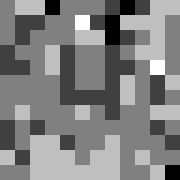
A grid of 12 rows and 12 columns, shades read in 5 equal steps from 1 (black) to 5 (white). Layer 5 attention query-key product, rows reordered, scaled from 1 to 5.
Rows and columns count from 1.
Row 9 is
2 3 2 3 3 3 3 3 3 3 2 3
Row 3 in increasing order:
1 2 2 3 3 3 3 3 3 4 4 4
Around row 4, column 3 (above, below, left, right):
3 3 3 4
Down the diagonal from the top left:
3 2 3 4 2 3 2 2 3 3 3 1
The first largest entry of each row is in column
2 6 6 4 11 9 9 2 2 3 1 3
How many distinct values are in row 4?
3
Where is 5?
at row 2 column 6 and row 5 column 11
